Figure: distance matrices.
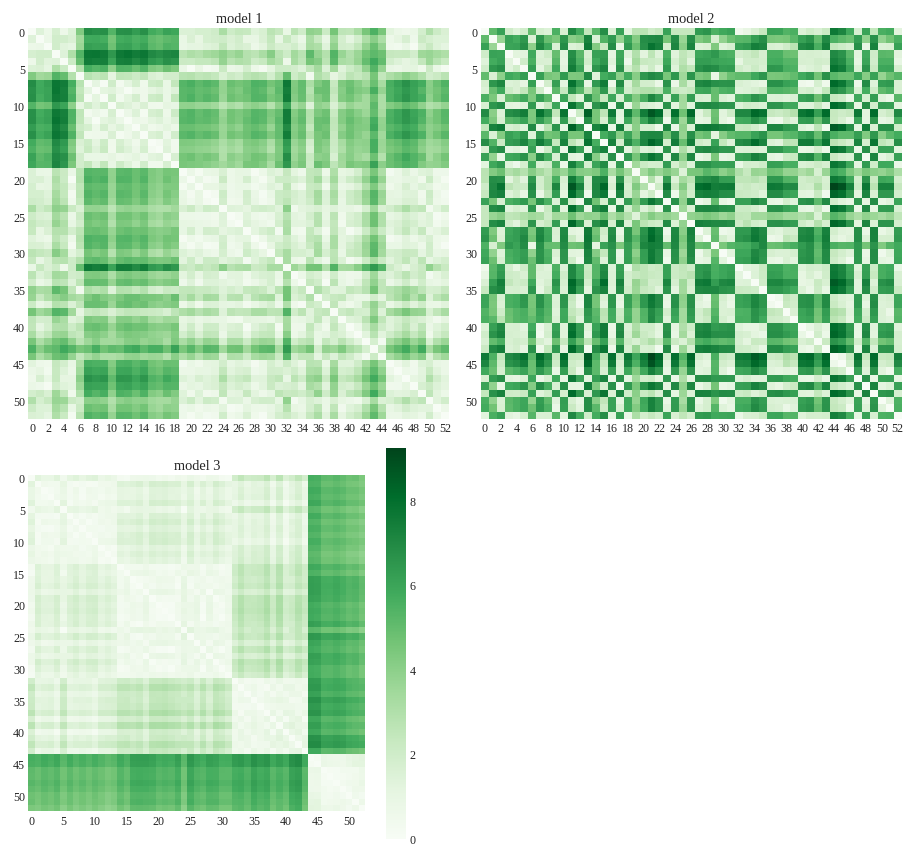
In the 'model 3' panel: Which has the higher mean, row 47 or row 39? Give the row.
47
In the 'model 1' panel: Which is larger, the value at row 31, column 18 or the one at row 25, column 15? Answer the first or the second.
the first
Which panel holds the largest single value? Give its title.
model 2
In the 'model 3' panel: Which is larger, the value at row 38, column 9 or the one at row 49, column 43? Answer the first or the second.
the second
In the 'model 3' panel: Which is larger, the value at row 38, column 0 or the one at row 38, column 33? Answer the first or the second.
the first
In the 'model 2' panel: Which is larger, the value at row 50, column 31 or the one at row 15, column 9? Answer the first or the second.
the second
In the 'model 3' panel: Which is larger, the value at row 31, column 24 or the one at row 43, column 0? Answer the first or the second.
the second
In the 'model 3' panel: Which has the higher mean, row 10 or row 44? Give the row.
44
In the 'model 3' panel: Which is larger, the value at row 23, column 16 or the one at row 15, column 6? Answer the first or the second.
the second
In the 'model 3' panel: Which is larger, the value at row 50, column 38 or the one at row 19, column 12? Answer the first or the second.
the first
